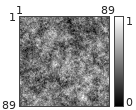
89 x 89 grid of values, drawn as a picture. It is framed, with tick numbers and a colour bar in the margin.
Odd rows or columns: none. Histogram: bell-shaped. Stripes: none. Average level on the scale: 50%. Grain: blotchy. Mirror symmetry: none.
